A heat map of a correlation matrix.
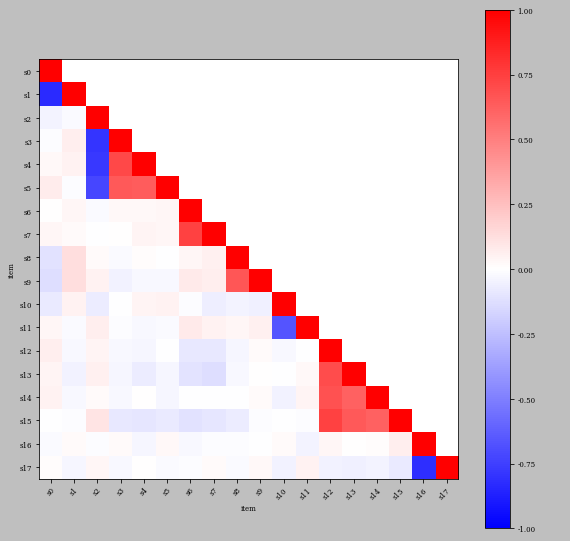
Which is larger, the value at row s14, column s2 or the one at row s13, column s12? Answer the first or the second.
the second
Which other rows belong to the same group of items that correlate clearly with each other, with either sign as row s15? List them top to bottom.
s12, s13, s14
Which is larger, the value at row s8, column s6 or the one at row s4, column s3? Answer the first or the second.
the second
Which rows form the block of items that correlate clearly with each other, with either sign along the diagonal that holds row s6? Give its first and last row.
s6 to s7
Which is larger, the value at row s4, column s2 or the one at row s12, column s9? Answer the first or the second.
the second
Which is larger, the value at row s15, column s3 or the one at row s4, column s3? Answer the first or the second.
the second
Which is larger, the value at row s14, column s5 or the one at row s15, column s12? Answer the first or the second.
the second
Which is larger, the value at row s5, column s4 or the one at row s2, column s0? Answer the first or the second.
the first
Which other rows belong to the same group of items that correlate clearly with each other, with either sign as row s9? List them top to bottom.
s8
